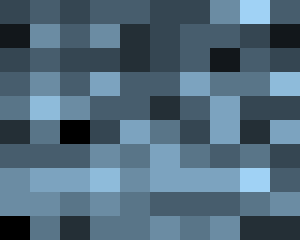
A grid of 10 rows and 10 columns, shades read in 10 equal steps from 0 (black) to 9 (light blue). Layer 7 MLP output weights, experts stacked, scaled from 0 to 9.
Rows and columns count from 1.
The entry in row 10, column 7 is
5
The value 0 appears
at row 6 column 3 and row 10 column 1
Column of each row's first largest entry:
9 2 2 10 2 5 6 9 1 6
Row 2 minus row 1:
-2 2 1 2 -2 0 1 -2 -6 -3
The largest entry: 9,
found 2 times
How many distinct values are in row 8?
5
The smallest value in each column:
0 4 0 3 2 2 3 1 2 1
